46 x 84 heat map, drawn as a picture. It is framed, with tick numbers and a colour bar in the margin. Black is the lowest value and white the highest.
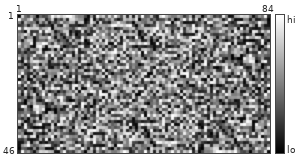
Histogram: flat. Odd rows or columns: none. Slope: none. Symmetry: a half turn. Grain: fine. Seam: none.
